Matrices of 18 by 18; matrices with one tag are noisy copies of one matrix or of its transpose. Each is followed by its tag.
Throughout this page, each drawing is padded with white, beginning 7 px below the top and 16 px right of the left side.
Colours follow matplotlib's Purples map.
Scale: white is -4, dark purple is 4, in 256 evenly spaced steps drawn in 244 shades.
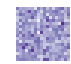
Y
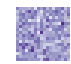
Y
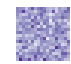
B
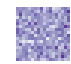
B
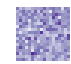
Y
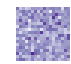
Y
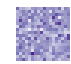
Y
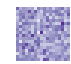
Y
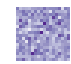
Y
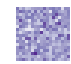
Y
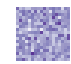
Y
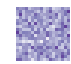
B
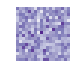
Y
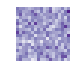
B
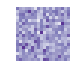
Y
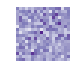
Y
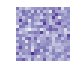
Y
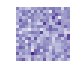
Y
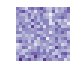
B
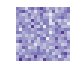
B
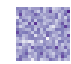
B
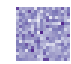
Y
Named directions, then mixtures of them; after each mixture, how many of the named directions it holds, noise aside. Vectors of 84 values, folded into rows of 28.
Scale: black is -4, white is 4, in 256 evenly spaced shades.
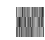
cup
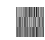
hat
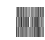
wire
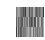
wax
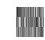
two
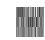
one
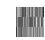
two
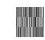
three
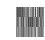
one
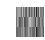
two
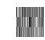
three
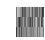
two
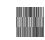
two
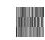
three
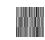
three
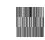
three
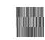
one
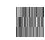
three
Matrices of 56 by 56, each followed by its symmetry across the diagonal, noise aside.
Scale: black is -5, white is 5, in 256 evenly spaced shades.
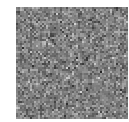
antisymmetric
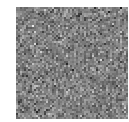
neither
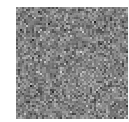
symmetric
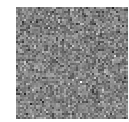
neither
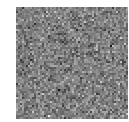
neither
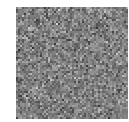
antisymmetric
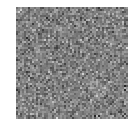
symmetric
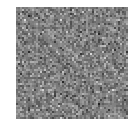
antisymmetric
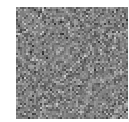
symmetric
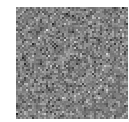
symmetric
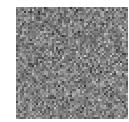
neither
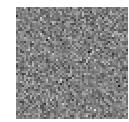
antisymmetric
